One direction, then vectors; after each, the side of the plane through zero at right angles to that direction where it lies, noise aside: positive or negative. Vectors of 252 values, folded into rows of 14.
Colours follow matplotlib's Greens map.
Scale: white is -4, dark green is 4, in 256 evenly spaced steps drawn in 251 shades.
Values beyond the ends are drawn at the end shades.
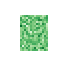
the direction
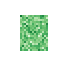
negative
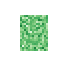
positive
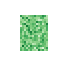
negative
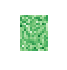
positive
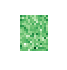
positive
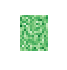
positive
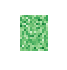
positive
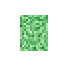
positive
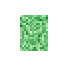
positive
